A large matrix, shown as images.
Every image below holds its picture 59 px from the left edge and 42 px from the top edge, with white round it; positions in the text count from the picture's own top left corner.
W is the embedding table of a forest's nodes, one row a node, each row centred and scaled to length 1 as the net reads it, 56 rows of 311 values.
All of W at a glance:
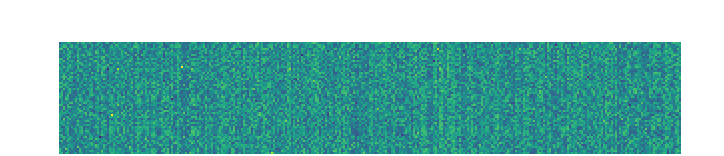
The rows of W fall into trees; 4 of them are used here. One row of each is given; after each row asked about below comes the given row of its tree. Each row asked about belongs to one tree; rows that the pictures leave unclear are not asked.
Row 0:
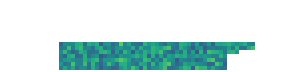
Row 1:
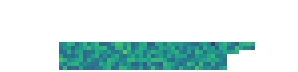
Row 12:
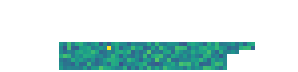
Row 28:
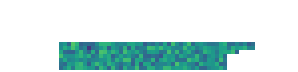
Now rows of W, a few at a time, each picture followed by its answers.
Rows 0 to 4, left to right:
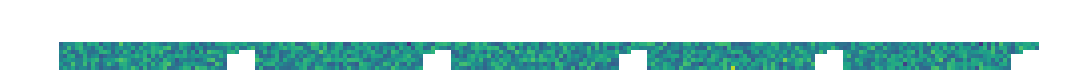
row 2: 1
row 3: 28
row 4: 12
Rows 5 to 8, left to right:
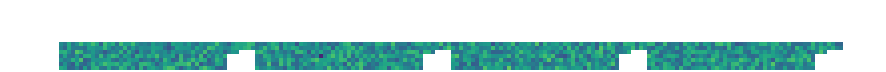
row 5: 12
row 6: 0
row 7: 12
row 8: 28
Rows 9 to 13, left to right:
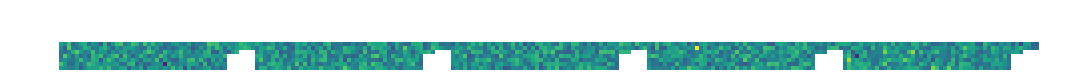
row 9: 12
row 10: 28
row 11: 0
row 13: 28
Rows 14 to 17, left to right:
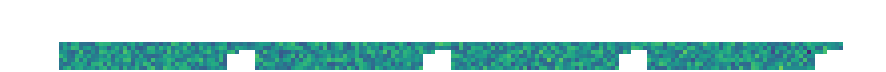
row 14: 28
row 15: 1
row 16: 12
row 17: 1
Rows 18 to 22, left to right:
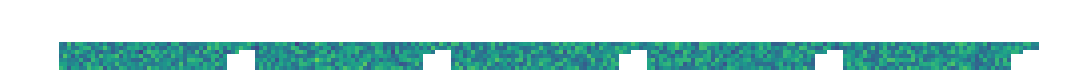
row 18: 12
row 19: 0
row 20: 28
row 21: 1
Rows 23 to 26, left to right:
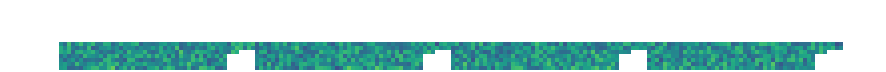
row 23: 12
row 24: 0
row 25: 0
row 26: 28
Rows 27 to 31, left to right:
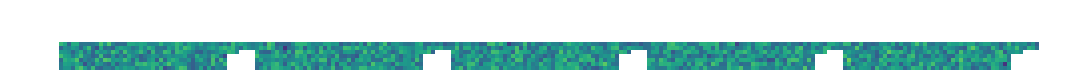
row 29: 28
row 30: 1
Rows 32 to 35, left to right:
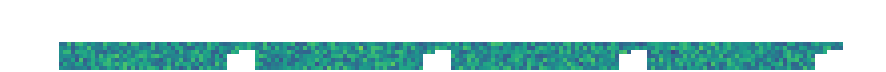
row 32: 12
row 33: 12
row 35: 1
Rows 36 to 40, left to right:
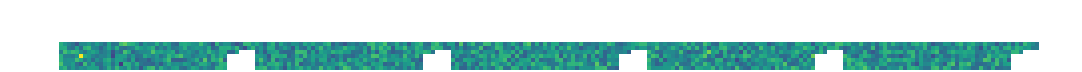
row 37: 28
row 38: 12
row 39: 12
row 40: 28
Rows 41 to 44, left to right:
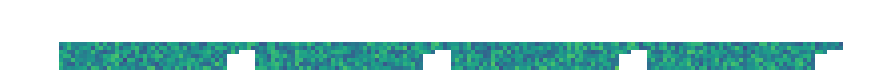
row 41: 12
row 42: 28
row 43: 28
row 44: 28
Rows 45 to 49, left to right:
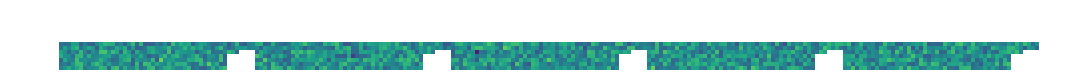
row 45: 28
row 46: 28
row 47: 1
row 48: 12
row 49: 28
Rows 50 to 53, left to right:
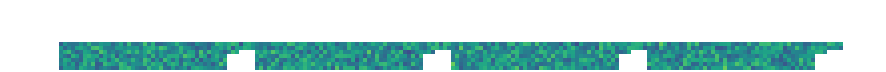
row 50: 0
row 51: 12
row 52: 12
